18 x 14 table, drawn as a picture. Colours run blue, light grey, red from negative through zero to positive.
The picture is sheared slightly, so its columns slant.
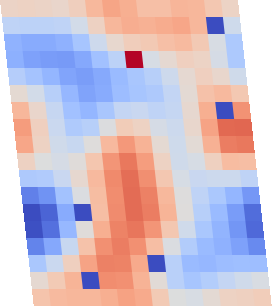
Grain: blotchy. Lone odd cells: 6, 1 higher and 5 lower than their neighbours. Slope: none. Roughest part: bottom left.
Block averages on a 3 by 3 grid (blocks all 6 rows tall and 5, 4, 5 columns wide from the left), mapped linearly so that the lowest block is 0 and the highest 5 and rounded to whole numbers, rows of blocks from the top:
033
253
250
